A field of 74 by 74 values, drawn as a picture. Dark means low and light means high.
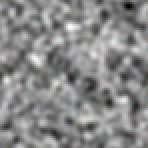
The field is mottled with small blotches. The ninth with the highest average is the top middle. There are no lone odd cells. The histogram is bell-shaped. Neither half mirrors the other. There is no overall slope.
